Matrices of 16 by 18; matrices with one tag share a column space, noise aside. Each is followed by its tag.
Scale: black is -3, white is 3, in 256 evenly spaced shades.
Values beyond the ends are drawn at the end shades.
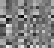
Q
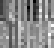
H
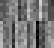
H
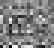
Q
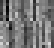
H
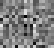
Q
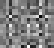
Q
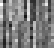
H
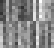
H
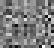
Q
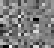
Q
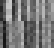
H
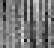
H
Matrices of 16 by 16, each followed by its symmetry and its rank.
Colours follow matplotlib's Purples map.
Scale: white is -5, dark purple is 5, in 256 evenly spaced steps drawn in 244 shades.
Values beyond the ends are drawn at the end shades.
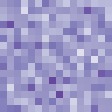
antisymmetric, full rank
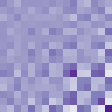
symmetric, rank two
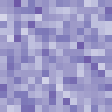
antisymmetric, full rank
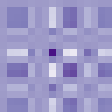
symmetric, rank one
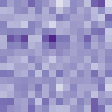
neither, rank three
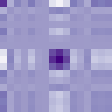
symmetric, rank one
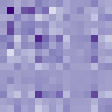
symmetric, rank two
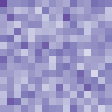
neither, full rank
